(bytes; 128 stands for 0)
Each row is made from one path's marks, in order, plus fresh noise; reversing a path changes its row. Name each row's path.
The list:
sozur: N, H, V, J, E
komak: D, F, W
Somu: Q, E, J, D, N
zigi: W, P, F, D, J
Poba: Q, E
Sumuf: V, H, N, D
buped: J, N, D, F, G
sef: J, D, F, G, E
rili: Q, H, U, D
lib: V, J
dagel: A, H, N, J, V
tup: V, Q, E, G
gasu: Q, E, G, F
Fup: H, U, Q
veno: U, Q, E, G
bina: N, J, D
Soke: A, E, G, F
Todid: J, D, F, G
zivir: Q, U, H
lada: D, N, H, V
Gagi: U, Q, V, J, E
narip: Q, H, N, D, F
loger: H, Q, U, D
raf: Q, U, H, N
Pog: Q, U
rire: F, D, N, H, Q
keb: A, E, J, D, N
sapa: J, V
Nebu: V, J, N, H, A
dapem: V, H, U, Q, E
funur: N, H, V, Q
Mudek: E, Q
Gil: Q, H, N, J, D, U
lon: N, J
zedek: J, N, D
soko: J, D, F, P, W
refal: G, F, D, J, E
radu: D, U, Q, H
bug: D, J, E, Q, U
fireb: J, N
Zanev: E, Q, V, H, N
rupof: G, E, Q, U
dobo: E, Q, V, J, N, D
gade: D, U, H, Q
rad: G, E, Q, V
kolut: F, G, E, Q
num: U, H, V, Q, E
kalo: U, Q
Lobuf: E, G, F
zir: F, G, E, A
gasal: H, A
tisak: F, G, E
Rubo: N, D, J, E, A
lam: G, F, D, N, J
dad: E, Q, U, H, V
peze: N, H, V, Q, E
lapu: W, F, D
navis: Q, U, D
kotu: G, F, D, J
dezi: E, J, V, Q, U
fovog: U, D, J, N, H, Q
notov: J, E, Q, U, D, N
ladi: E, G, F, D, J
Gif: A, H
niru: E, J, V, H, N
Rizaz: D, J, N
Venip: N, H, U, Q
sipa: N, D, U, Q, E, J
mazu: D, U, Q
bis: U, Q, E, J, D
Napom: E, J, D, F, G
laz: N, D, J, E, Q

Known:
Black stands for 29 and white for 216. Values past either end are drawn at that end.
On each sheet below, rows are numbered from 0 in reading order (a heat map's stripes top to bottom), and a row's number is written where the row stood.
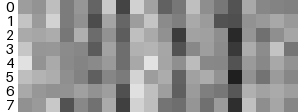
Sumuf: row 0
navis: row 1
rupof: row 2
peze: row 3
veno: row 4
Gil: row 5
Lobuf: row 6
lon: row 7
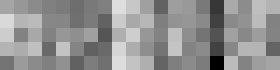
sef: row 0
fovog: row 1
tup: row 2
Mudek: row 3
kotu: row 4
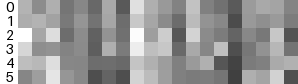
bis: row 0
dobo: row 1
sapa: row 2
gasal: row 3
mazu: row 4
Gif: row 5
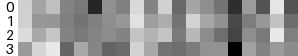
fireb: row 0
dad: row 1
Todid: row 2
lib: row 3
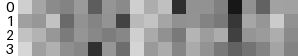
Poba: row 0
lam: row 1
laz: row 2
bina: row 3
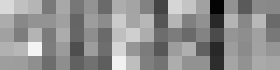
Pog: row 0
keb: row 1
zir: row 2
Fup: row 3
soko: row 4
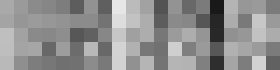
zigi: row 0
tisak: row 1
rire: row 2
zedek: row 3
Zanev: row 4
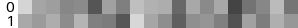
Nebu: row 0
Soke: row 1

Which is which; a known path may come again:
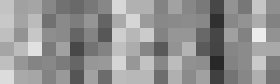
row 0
buped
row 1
sipa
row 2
refal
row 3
kalo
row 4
raf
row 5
Nebu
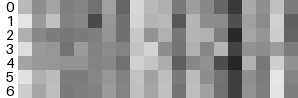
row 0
Gagi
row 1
dagel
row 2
Zanev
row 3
Rubo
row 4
tisak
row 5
Todid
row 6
Napom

